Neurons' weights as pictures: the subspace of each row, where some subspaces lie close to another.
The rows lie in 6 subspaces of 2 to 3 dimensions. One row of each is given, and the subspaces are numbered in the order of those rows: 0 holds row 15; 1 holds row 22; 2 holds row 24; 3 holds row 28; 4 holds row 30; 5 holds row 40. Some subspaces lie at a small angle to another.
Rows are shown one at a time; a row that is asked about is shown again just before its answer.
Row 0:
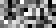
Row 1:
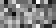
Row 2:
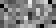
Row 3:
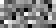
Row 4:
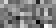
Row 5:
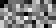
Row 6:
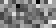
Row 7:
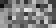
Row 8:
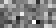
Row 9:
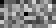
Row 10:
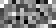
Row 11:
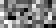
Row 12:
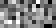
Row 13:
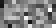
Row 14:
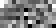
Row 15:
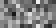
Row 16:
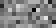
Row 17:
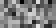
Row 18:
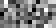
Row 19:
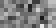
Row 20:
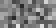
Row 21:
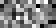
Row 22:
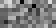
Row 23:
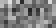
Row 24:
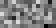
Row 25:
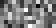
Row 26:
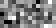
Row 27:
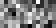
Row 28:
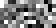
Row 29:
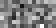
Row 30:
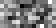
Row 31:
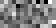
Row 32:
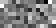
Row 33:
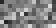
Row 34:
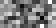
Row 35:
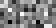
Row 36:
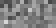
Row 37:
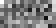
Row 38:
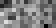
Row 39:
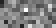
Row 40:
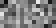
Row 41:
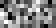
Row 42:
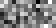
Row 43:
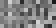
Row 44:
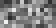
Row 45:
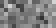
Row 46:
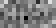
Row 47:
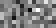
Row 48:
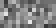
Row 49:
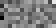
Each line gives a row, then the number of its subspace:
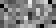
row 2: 4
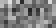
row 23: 1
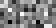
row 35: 3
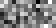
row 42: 2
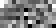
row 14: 2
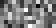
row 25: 2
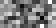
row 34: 4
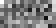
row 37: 3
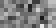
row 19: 4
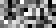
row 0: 1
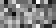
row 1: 0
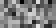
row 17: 0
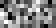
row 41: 2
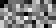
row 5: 1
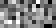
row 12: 2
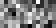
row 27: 0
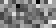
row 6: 0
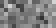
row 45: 4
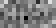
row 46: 5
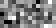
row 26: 2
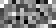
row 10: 5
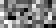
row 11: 2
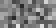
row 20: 4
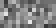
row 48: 5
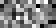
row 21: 4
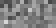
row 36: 1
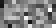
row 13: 2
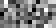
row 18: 5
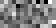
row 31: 0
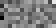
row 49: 5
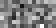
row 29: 4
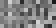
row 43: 1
